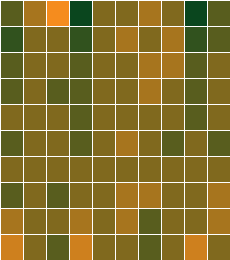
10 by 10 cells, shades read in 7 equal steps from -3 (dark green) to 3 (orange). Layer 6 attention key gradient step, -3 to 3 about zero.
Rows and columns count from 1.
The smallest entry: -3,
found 2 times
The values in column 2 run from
0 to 1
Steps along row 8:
up down up same up same down same up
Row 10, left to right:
2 0 -1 2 0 0 -1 0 2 0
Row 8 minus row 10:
-3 0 0 -2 0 1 2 0 -2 1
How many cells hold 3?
1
